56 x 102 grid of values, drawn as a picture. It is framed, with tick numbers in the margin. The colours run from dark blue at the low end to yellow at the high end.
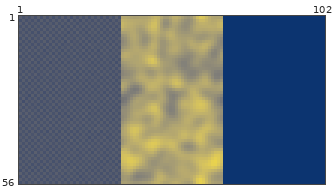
The table splits into one row of 3 panels. Panel 1,1: low, checkered, faint in contrast. Panel 1,2: high, blotchy. Panel 1,3: very low, flat.
